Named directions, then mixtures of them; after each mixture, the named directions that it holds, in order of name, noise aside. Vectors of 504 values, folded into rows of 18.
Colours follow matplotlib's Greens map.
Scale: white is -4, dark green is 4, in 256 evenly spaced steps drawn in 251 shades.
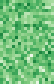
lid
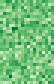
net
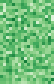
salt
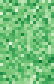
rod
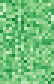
net, salt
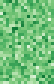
net, rod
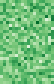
net, salt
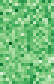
rod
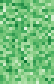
lid, salt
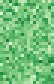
rod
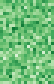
net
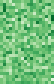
salt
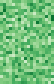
salt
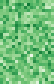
lid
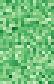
net
